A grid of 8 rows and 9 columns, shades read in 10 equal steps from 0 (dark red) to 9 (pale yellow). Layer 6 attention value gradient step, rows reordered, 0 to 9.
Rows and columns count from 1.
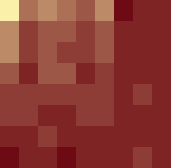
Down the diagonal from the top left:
9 2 3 3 2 2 1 2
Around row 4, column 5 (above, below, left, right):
2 2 3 2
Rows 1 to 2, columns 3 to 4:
5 4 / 3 3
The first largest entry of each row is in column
1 1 1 1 1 1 3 8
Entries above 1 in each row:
6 6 6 4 7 4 1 1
